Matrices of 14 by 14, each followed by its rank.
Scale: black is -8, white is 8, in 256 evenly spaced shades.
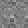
three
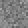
full rank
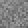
full rank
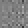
three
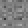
two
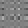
one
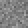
full rank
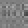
two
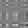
two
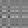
one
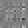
two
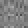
two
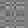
one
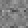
three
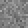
full rank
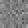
three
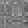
three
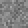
full rank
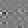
two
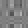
one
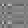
one
